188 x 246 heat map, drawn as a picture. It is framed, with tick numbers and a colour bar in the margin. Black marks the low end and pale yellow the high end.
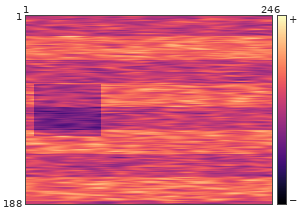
The ninth with the lowest average is the middle left. In the middle left lies a patch that is lower than the rest. On average the colour sits 60% of the way up the scale. Stripes running across repeat 4 times from top to bottom.
